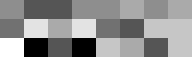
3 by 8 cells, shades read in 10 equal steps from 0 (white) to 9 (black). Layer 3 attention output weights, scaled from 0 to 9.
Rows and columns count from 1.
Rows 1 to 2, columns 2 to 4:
6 6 4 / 1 3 1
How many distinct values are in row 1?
3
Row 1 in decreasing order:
6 6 4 4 4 4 3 3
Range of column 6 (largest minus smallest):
3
